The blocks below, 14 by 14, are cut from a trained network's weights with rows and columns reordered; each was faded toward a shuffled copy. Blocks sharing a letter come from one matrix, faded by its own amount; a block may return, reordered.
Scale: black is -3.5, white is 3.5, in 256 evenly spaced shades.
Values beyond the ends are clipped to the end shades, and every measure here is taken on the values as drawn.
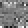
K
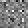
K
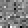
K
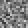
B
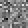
B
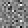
K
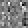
K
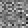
K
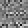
K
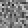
B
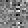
K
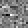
K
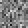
B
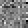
K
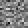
K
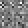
K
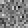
B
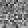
K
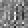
K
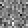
B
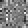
K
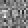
K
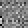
K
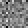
K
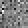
K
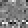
K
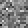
B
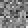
K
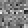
K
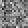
B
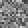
B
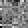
K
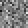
B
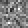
B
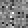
K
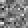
K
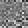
K
